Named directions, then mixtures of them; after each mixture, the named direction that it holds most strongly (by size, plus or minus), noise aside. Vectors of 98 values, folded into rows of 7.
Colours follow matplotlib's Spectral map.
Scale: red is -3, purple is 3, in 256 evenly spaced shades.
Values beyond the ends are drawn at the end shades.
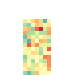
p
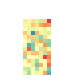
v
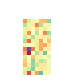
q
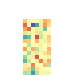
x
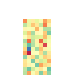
q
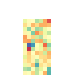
v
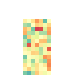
p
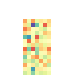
x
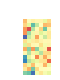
x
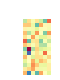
q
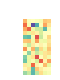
x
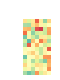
p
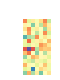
q
